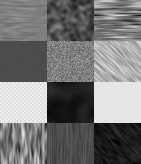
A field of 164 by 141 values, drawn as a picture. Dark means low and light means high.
The table splits into 4 rows of 3 panels. Panel 1,1: middling, streaked across, faint in contrast. Panel 1,2: low, blotchy. Panel 1,3: middling, streaked across, strong in contrast. Panel 2,1: low, flat. Panel 2,2: middling, fine-grained. Panel 2,3: high, slanting down to the right. Panel 3,1: very high, checkered, faint in contrast. Panel 3,2: very low, smooth, faint in contrast. Panel 3,3: very high, flat. Panel 4,1: middling, streaked downward, strong in contrast. Panel 4,2: low, streaked downward, faint in contrast. Panel 4,3: very low, slanting down to the right, faint in contrast.
